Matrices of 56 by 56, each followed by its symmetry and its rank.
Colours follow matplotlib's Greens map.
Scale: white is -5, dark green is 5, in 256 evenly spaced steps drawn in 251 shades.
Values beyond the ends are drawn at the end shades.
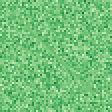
antisymmetric, full rank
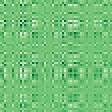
symmetric, rank two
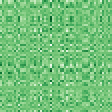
neither, rank three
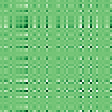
symmetric, rank one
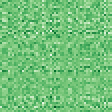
neither, rank five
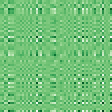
symmetric, rank two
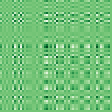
symmetric, rank one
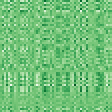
neither, rank three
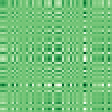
symmetric, rank one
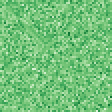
antisymmetric, full rank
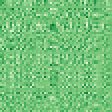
neither, rank five
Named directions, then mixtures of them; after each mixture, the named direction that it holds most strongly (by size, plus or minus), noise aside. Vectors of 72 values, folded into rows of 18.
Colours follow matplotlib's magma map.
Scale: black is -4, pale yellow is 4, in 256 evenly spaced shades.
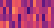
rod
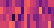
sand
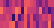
sand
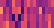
sand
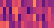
rod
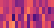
sand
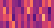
rod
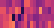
sand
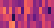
sand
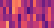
rod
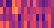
rod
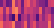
sand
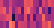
sand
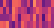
rod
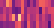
sand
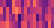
rod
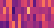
rod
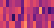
sand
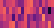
sand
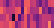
sand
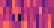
sand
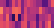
sand
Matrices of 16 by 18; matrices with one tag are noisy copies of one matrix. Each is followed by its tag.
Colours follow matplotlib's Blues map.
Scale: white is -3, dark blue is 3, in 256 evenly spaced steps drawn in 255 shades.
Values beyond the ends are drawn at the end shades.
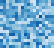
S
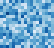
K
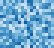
K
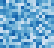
S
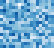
S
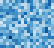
K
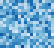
K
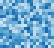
K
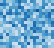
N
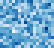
K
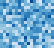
N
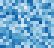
K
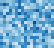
N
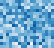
N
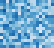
S
